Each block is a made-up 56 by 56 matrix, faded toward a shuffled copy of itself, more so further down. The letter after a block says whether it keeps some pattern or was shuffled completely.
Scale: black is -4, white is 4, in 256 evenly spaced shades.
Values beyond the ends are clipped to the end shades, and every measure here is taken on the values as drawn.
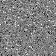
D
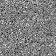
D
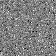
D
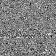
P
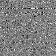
P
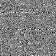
P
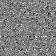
P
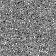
D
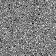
D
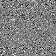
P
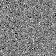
D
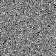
D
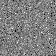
D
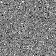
D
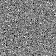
D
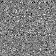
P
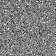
D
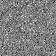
D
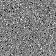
D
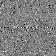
P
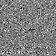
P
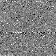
P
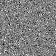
D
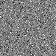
D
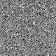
D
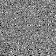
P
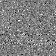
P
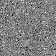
D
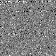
P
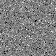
D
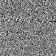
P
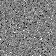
D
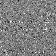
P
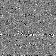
P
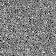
D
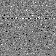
P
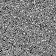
D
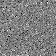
D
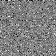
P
